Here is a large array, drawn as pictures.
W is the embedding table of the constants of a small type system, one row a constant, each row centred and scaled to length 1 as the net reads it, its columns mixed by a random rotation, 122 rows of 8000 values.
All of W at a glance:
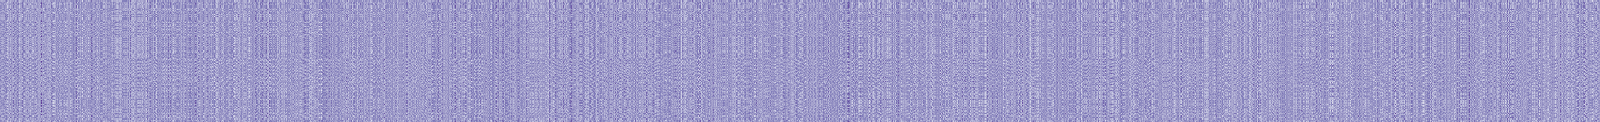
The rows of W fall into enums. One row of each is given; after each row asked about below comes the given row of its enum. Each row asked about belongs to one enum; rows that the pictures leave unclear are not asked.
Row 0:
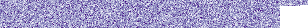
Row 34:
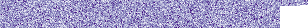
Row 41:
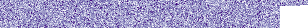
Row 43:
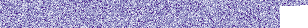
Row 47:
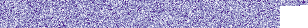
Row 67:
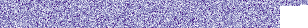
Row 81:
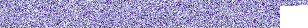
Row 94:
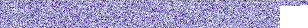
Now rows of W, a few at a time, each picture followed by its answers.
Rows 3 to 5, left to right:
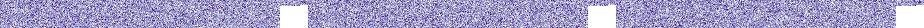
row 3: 94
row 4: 67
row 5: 47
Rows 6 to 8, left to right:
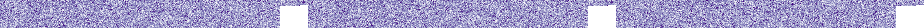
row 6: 47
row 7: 47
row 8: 41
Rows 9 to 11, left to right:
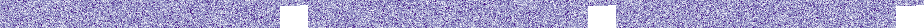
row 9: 34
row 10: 41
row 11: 0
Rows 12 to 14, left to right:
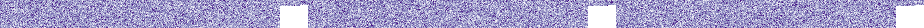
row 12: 94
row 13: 47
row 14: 81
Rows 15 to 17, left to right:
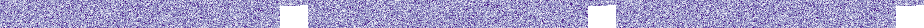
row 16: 81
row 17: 0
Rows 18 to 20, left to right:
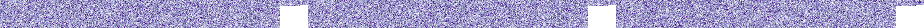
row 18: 0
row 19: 0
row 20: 47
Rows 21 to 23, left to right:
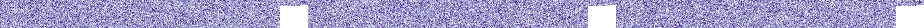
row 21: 94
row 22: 34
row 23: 47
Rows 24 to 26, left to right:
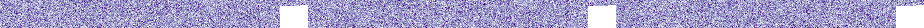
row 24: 43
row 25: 41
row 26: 34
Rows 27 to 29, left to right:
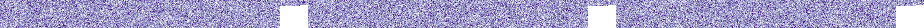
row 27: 47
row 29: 34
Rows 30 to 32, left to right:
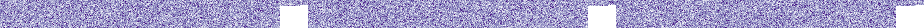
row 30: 0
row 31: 94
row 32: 81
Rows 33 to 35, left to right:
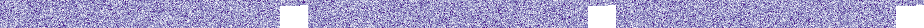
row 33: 47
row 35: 67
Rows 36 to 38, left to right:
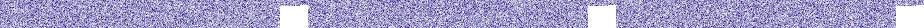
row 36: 94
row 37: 43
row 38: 0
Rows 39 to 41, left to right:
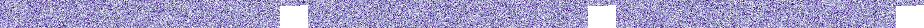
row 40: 0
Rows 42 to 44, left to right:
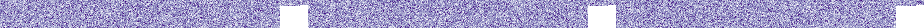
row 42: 0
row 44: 94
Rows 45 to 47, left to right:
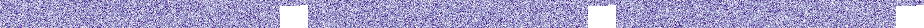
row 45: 43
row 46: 67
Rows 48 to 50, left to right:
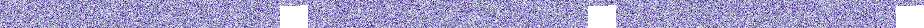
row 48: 0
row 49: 47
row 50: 43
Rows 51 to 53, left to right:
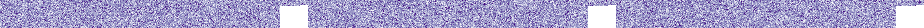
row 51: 43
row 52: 41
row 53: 47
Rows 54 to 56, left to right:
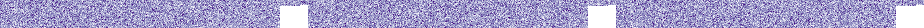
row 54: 94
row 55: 0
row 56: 67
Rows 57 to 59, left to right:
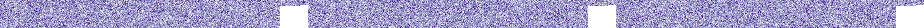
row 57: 47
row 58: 43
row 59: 34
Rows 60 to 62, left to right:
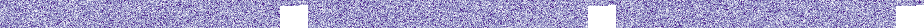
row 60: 81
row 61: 94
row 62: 47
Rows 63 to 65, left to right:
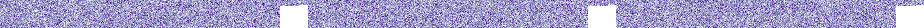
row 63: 81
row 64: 67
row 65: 43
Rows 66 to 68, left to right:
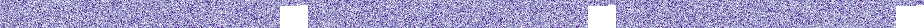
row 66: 34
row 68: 94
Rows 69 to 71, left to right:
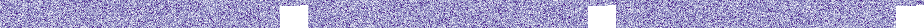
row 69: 43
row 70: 34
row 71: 94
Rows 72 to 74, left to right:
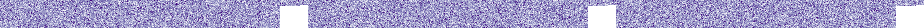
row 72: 41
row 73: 34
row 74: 0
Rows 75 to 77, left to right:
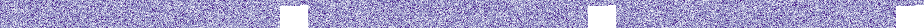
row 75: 94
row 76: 43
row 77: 81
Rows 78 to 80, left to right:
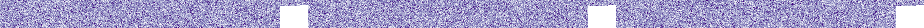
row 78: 34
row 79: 43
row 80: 41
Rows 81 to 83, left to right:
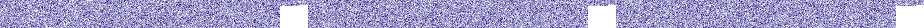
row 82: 67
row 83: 0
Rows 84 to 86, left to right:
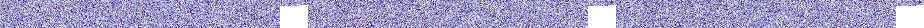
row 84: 34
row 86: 47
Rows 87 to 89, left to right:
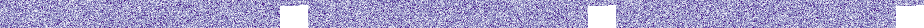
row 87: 81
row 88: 43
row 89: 0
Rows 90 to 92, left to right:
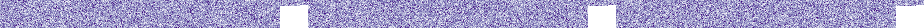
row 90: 34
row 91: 43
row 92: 0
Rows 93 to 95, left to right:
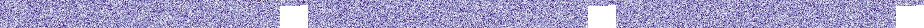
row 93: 47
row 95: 0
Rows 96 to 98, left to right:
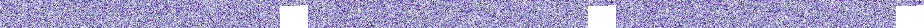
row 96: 43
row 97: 47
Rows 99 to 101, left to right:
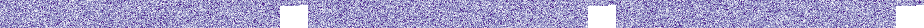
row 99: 81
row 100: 94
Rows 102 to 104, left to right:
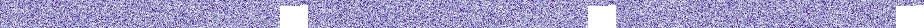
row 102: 94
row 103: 94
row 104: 34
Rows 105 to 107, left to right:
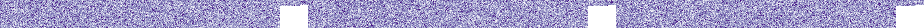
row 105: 94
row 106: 47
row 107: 81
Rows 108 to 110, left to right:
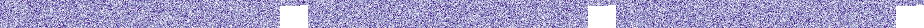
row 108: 47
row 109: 0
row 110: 67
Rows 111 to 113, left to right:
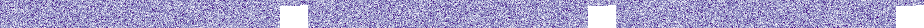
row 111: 94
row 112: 0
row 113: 34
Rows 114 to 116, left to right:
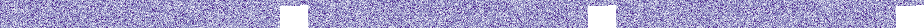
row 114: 94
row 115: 43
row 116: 43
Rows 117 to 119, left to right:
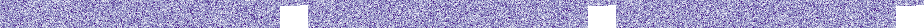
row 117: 34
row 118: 0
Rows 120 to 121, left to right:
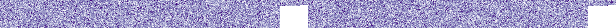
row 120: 41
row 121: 47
